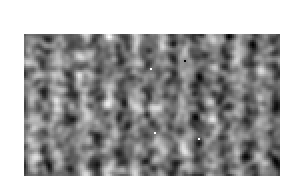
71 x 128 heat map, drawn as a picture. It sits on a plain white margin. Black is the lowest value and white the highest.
Seam: none. Lone odd cells: 4, 3 higher and 1 lower than their neighbours. Histogram: bell-shaped. Slope: none. Stripes: upright, repeating 10 times.
